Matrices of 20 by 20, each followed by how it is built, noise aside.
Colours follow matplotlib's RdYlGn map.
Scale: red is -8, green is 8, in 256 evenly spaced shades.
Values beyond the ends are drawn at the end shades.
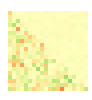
lower triangular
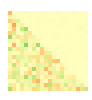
lower triangular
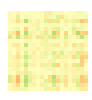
low rank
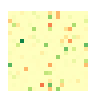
sparse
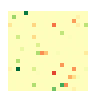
sparse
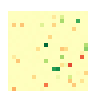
sparse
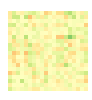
low rank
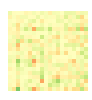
low rank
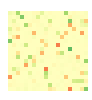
sparse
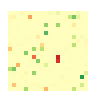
sparse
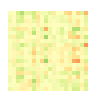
low rank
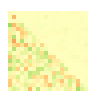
lower triangular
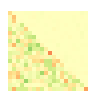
lower triangular
